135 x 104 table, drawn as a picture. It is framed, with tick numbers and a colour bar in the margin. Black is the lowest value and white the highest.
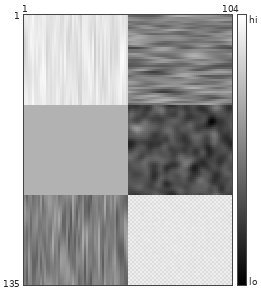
It is made of 3 by 2 panels. Panel 1,1: very high, streaked downward, faint in contrast. Panel 1,2: middling, streaked across. Panel 2,1: high, flat. Panel 2,2: low, blotchy. Panel 3,1: middling, streaked downward. Panel 3,2: very high, checkered, faint in contrast.
